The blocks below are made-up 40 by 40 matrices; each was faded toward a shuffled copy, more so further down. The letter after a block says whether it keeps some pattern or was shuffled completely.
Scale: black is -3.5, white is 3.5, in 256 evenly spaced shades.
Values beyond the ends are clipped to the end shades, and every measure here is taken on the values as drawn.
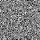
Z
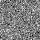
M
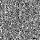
Z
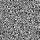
Z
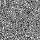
Z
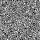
M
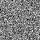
M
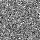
M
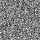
M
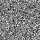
M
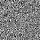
Z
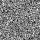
M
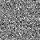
Z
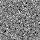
M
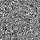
Z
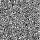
M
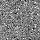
M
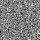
M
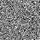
Z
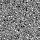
M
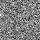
M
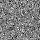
Z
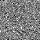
Z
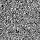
M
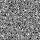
M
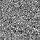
Z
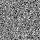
M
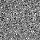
Z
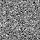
Z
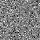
Z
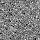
M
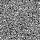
M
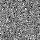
M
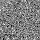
M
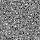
M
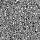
M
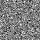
M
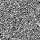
Z
